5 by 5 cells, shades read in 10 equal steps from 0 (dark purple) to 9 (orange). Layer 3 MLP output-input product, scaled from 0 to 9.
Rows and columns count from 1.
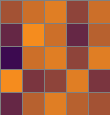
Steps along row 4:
down up up down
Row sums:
31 26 27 27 27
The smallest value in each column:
0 3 4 2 3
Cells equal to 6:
3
